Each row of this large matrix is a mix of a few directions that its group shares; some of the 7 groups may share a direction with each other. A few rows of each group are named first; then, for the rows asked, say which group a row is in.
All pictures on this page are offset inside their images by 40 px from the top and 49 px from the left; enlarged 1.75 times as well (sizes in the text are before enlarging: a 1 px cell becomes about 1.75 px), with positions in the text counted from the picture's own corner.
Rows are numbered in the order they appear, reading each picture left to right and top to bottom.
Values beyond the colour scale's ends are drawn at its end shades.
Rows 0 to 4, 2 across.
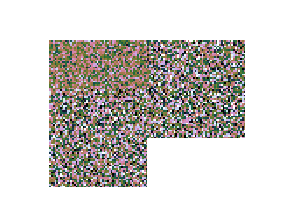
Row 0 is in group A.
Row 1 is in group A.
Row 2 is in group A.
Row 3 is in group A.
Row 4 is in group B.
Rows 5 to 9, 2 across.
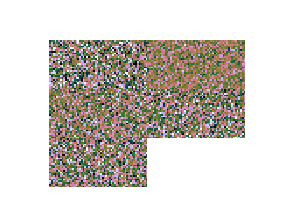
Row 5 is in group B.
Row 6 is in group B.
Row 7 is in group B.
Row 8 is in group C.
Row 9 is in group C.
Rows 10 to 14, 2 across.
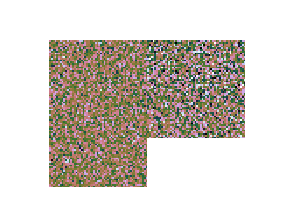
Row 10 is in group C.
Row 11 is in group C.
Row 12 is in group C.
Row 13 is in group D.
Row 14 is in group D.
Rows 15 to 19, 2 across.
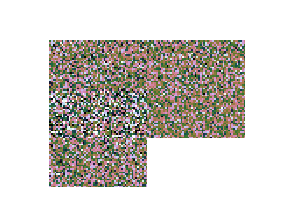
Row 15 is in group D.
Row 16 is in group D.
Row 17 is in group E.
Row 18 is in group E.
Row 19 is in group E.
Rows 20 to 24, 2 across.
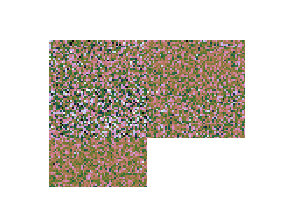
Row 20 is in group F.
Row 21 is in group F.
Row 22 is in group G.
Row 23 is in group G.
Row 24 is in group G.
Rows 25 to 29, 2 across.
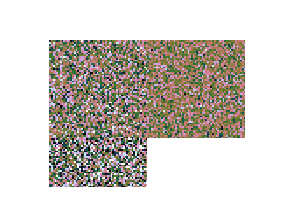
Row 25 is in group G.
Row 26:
E
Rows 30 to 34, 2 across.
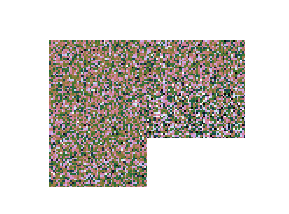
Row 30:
E
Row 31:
C
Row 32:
F
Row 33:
E
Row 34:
D
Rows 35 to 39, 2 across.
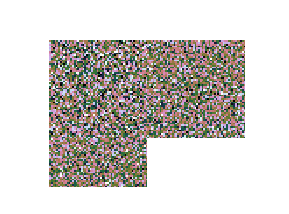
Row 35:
A
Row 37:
D
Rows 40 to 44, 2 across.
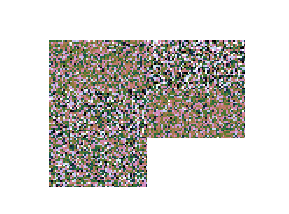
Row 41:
G
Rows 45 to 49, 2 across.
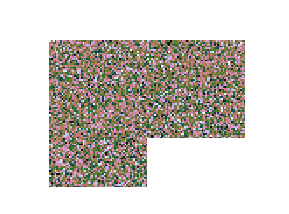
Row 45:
C
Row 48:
E
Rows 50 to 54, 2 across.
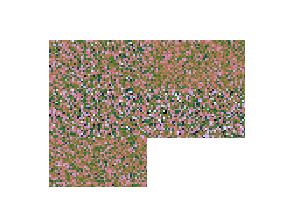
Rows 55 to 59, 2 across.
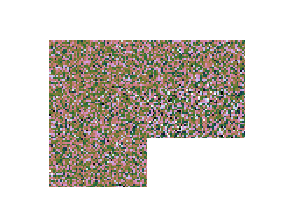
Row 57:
B
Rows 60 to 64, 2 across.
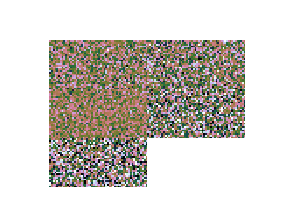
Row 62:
F
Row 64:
E
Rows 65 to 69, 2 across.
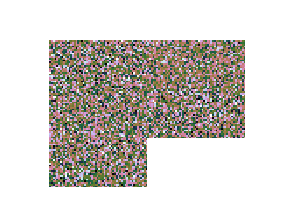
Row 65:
E
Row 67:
B
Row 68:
B
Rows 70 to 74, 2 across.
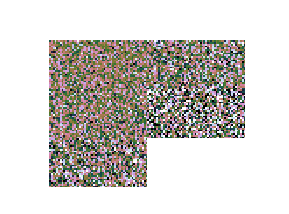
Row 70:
B
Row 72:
G
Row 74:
B
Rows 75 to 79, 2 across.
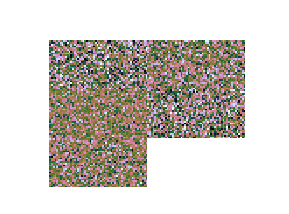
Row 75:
G
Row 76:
G
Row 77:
E
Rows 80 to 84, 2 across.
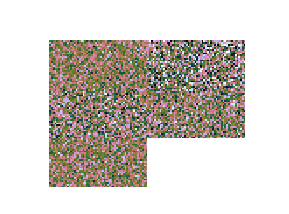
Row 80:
G
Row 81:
A
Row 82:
E
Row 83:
F
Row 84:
E
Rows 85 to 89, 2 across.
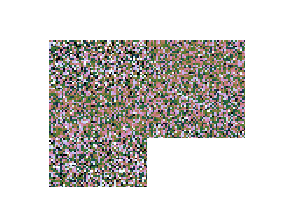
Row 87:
B
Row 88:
B
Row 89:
G
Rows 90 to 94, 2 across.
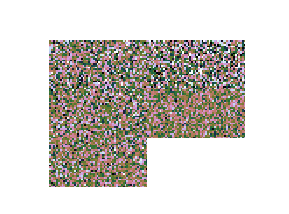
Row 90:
A
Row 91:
A
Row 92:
A
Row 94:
B
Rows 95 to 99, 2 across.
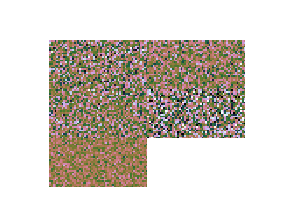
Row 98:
A
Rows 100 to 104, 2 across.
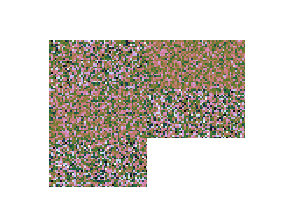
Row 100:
A
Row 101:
E
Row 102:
C
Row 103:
E
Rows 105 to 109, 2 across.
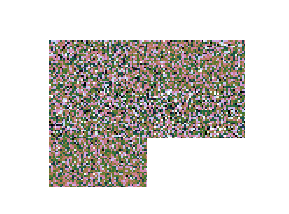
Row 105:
E
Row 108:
F
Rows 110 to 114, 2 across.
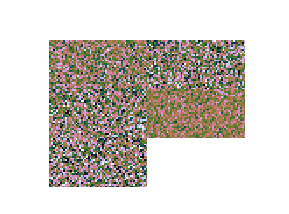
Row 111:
G
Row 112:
D
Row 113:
A
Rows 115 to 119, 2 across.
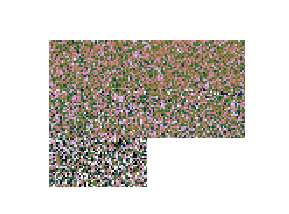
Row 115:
F
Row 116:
D
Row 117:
G
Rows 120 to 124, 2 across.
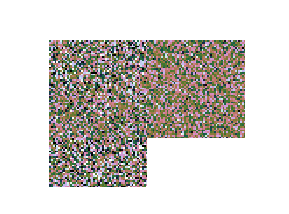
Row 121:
D
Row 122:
G
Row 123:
E
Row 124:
D
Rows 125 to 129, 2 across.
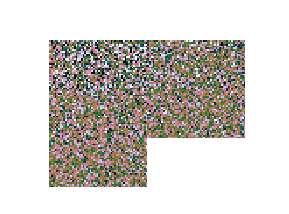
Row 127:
C
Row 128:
D
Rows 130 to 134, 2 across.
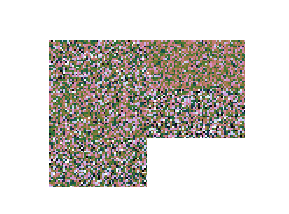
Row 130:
D
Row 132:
B
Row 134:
D
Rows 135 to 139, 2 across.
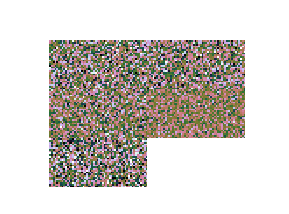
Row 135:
B
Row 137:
D
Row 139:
F
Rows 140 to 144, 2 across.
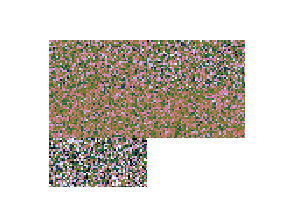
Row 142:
E
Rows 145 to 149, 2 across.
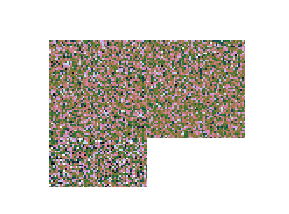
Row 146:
A
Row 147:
D
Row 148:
E
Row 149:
C
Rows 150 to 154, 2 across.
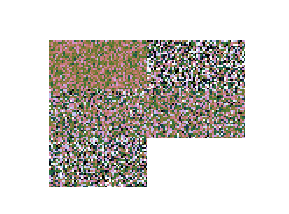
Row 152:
F
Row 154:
D
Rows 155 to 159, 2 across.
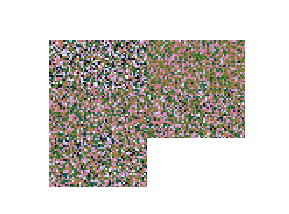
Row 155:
E
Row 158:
E
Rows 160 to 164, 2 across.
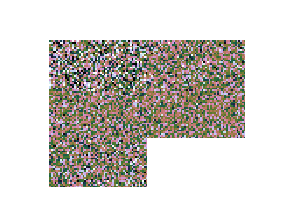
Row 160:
B
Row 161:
D
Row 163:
F
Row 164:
B
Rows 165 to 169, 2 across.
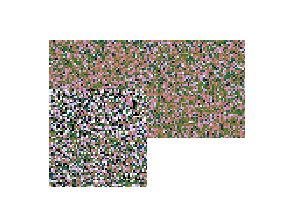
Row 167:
A
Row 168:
B
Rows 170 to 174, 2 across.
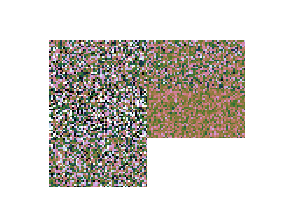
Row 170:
B
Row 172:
C
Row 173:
F
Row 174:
E
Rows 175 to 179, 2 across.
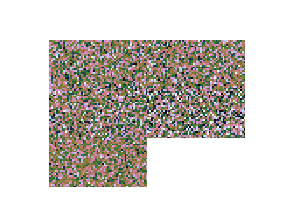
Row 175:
B
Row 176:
C
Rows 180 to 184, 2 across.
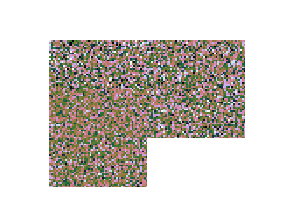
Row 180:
F
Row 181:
B
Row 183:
G
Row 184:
C
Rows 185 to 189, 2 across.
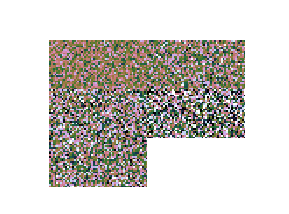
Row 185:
E
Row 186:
E
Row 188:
G
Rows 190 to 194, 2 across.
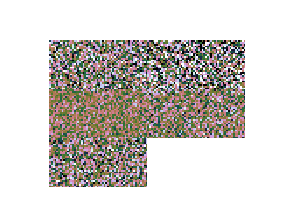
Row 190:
B
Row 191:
D
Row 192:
F
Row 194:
G
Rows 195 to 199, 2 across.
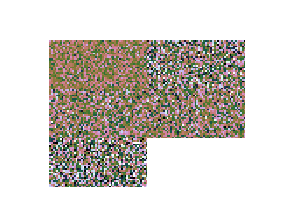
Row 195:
C
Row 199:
C
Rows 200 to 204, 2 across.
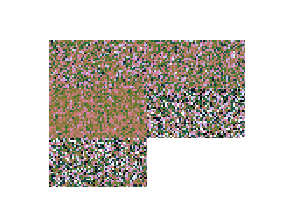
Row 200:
A
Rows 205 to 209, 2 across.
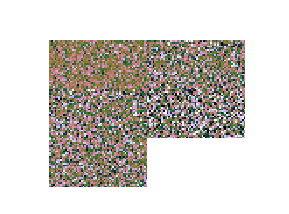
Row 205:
A
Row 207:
A
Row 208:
D
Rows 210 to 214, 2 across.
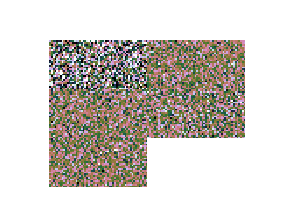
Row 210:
F
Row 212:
A
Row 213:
G
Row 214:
A
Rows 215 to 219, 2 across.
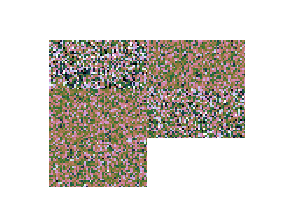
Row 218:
D
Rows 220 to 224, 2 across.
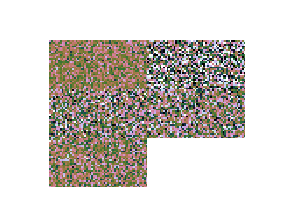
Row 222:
B
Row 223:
D
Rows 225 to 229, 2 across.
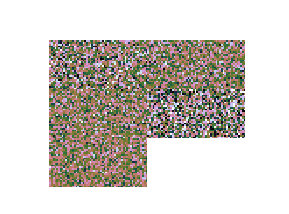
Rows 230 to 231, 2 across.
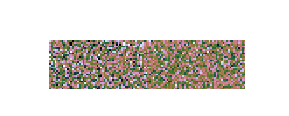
